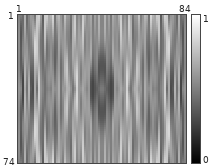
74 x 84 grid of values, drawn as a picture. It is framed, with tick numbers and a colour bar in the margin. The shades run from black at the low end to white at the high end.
No overall slope runs across the table. The grain runs up and down. It mirrors both left to right and top to bottom. The values follow a bell shape.
